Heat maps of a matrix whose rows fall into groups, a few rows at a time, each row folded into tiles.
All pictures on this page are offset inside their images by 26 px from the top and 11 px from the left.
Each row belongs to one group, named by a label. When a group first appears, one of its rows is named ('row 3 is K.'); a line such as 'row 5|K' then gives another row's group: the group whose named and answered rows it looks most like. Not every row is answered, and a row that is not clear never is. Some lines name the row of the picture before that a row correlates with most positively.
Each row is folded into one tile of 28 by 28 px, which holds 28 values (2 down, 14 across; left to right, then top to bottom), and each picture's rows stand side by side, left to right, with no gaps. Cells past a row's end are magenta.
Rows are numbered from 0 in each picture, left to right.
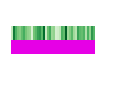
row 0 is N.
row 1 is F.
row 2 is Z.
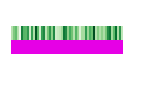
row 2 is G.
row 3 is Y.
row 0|Z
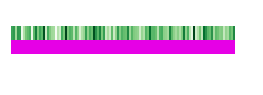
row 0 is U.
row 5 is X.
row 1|F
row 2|G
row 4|F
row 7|F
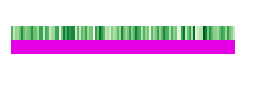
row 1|U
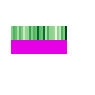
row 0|G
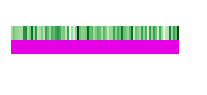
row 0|Y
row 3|G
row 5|G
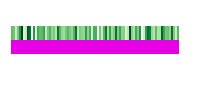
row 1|X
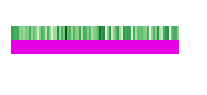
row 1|G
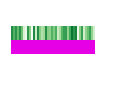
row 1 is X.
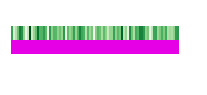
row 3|G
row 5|N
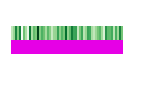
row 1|G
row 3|Z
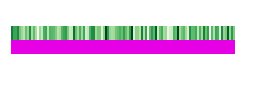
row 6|Z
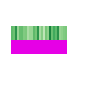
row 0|F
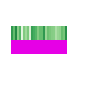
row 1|F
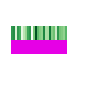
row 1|X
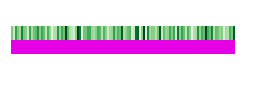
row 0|X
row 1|G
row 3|G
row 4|Y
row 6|G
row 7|F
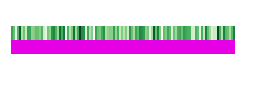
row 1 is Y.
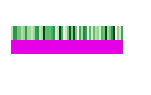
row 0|N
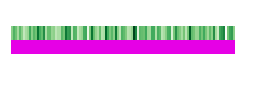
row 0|G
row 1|F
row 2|U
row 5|U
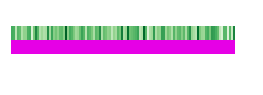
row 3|F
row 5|N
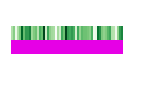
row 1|F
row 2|Z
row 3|N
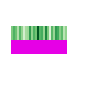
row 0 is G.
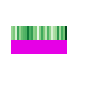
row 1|G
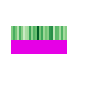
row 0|G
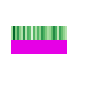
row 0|N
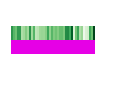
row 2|F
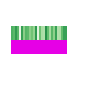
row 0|Z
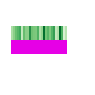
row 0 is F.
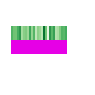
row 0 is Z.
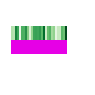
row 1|F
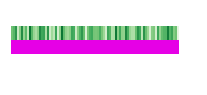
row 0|X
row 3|Y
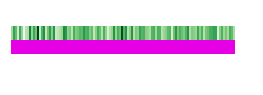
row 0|G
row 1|N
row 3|G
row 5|U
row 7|U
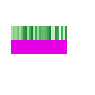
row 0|Y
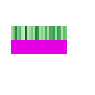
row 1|Y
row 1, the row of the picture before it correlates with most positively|0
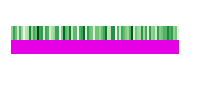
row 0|G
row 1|U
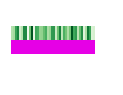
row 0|Y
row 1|Y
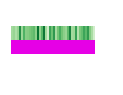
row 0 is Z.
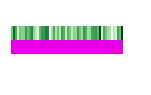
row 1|U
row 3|F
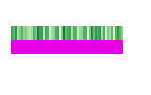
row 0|F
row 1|U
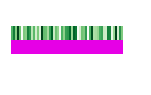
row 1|N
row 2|U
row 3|Y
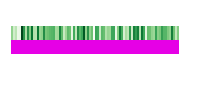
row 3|U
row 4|Y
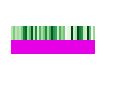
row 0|Y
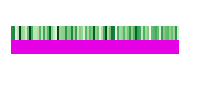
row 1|X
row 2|F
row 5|Z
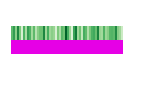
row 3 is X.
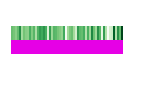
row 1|Z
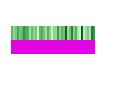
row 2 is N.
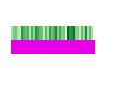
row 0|Z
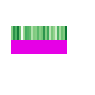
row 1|F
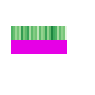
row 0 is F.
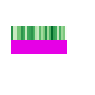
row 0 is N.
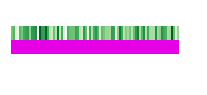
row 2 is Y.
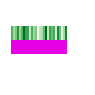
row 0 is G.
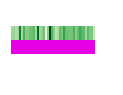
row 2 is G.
